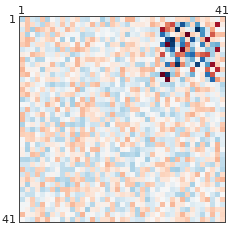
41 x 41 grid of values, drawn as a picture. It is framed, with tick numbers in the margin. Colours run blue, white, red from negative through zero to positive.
The halves do not mirror each other. There are no regular stripes. The top right is the roughest part. In the top right lies a patch that is rougher than the rest. No overall slope runs across the table.
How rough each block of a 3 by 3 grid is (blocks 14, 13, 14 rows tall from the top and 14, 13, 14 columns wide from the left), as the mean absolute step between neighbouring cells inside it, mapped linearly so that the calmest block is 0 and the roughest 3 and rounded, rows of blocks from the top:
003
000
000
